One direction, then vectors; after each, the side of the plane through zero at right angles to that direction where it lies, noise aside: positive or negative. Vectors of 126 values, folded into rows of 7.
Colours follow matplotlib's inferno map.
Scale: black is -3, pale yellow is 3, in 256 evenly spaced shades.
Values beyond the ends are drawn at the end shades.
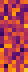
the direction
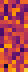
positive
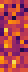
positive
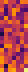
positive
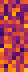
positive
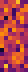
negative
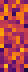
negative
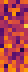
positive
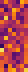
positive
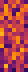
negative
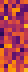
positive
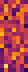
negative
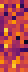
positive
